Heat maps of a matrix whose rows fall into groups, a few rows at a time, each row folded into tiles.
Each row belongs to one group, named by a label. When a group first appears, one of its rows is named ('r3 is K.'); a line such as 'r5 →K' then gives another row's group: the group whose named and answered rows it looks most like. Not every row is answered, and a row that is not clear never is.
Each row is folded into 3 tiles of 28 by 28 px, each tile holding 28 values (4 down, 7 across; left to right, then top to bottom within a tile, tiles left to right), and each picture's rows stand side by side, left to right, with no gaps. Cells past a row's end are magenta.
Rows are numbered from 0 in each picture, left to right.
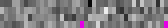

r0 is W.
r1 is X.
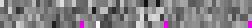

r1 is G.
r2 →W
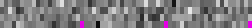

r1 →W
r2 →X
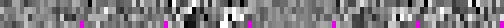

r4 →G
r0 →W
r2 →G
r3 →W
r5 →X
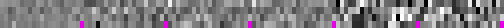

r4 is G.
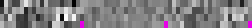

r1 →W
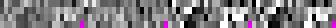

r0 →G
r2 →G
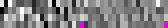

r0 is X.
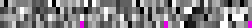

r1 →X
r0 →X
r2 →G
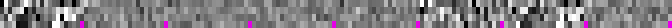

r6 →G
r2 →W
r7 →W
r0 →G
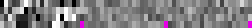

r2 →X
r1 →W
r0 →G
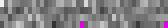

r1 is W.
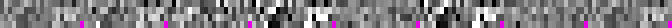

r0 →G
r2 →X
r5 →G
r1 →G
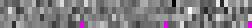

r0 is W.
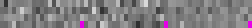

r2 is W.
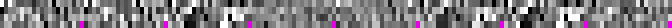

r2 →G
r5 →G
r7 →X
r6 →G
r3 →W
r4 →X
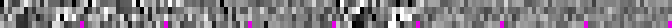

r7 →X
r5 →W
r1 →X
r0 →G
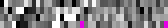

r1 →X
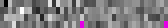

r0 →X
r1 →W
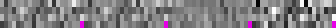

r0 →X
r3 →X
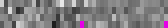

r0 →W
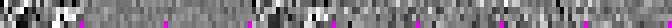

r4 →W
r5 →W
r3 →G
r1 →X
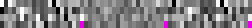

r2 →X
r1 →X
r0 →X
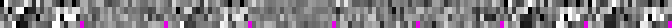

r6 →G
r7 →G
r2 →G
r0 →G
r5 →W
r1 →W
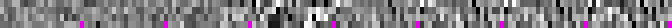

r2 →G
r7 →X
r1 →W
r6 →X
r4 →X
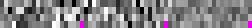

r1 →X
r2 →W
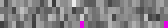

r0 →X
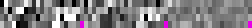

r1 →G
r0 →G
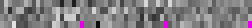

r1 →W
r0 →G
